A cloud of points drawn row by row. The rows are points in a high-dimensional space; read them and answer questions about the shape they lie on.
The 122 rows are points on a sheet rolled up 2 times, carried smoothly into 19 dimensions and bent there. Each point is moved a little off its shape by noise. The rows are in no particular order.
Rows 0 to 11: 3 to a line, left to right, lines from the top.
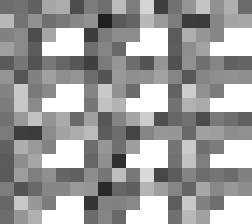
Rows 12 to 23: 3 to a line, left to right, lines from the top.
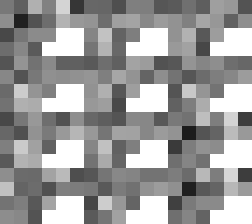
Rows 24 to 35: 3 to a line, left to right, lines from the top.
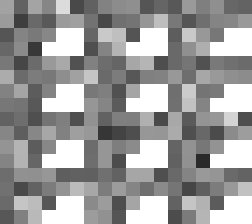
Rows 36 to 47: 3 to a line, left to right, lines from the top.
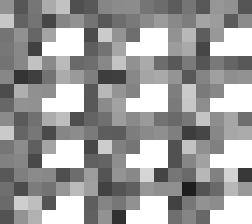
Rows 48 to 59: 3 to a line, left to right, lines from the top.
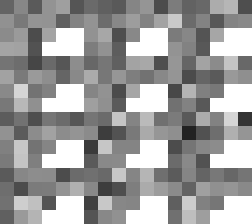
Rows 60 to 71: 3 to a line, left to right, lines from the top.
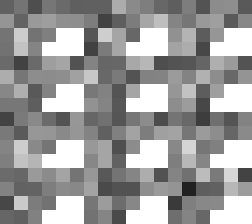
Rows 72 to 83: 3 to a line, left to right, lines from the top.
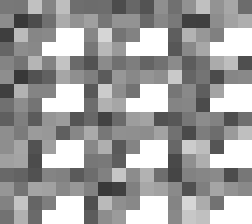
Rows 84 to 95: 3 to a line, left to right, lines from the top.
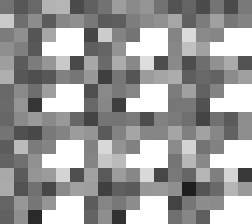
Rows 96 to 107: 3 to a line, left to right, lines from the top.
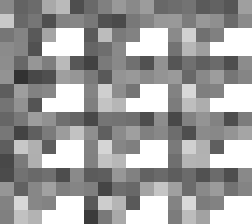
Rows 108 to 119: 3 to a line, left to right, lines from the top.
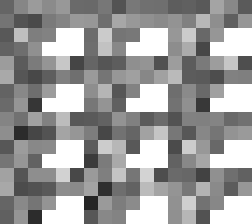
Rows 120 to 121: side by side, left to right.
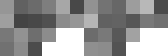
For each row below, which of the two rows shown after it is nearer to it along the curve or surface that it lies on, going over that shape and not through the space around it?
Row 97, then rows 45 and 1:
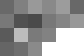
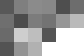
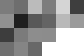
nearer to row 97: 45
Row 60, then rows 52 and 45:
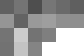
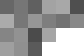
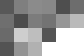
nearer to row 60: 45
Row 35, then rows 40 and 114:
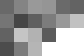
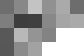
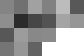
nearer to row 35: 40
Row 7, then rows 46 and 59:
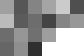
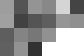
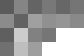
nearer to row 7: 46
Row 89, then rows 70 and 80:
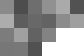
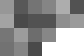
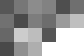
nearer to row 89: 70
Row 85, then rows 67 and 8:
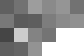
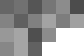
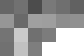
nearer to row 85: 8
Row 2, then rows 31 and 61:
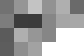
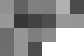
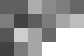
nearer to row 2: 61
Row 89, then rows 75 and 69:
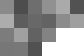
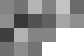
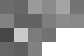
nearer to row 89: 75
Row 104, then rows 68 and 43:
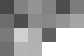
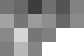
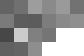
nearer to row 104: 68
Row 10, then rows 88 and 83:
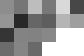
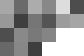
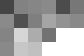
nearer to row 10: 88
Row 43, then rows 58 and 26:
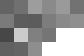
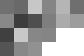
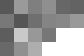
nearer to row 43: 26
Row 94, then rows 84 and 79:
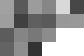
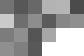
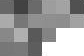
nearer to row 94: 84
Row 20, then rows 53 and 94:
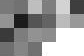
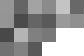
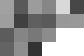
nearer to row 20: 94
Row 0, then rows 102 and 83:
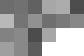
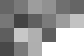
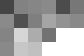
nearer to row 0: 83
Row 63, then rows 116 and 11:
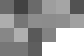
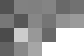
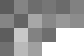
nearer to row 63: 11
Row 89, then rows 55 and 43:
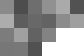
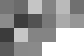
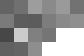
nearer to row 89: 55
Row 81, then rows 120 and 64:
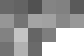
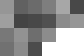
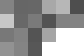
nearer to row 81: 120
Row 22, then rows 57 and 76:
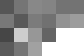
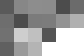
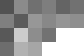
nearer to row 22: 76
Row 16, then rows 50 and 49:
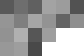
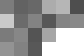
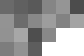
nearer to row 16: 50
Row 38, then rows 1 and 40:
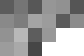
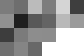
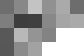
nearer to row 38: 1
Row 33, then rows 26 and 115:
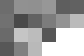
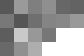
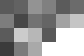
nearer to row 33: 115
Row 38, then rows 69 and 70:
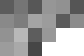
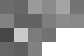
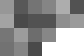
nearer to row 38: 70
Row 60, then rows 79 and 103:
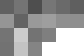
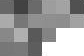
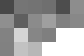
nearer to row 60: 79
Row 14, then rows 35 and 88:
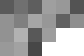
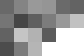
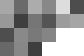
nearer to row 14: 88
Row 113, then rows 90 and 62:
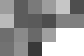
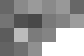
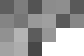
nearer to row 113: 62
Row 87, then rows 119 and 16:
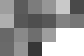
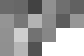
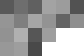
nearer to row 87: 16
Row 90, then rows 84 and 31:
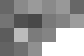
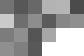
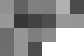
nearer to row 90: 31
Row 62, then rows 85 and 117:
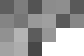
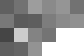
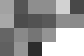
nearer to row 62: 117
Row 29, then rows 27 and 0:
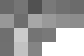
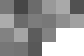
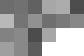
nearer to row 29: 27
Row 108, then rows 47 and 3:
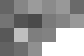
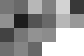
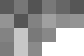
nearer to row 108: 3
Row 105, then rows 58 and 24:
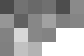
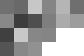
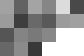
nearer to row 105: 58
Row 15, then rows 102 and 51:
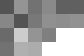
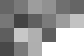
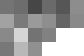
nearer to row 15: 102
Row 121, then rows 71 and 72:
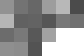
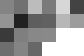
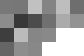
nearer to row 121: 71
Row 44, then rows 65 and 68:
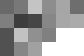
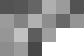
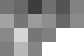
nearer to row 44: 68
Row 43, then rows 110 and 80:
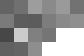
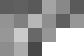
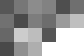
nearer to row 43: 80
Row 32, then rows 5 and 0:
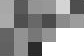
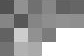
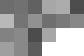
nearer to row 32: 0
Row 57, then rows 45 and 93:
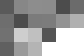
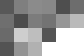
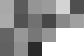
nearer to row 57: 45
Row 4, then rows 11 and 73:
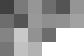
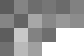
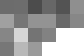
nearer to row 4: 73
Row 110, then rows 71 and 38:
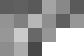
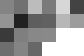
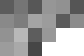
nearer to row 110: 38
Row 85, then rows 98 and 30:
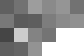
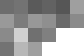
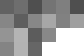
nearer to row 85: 30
